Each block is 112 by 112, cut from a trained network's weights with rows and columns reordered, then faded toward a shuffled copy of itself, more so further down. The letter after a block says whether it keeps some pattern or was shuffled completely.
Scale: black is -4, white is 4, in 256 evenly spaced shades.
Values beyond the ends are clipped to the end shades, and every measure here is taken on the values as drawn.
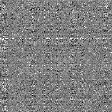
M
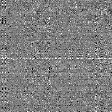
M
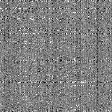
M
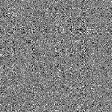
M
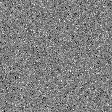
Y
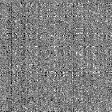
M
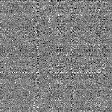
M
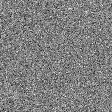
Y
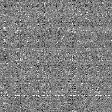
M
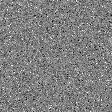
Y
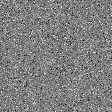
Y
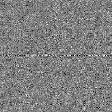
M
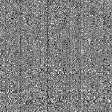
M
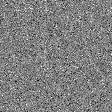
Y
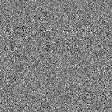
M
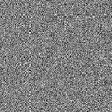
M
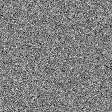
Y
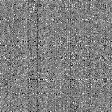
M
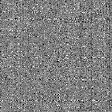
M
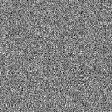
M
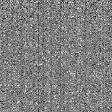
M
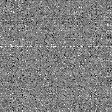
M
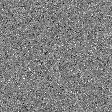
Y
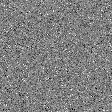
Y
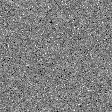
Y
